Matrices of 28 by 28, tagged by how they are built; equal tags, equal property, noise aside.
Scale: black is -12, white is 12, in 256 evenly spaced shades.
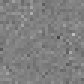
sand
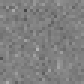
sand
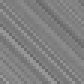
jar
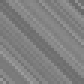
jar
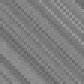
jar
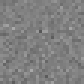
sand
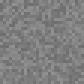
sand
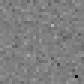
sand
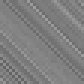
jar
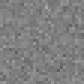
sand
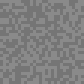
sand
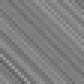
jar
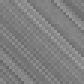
jar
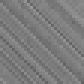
jar
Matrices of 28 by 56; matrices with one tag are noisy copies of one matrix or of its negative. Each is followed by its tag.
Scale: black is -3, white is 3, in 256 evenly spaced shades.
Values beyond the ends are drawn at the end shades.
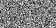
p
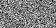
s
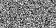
p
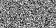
p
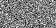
s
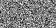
p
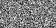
p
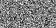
p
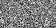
p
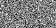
s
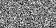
p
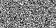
p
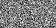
p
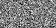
p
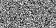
p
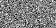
s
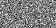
s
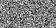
p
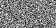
s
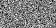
s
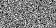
s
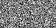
p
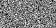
s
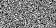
s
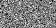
s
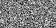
p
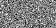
s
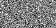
s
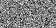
p
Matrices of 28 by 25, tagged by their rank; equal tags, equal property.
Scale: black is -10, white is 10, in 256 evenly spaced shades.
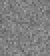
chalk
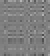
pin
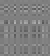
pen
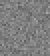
chalk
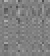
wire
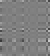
pen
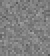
chalk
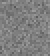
chalk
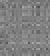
wire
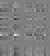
pin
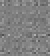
wire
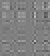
pin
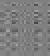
pin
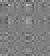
pin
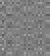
wire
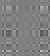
pen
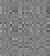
wire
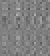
wire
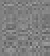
wire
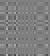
pen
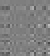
pin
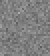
chalk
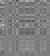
pin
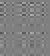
pen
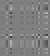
pen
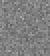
chalk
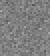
chalk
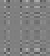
pen
